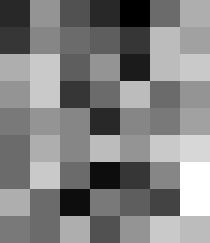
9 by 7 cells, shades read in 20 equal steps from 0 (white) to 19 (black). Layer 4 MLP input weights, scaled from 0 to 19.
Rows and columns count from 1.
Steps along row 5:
down up up down up down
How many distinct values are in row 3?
6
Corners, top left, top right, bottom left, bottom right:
16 6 10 5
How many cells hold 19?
1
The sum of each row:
89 74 56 62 69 46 68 71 57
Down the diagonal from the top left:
16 9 12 11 9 4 0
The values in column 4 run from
5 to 18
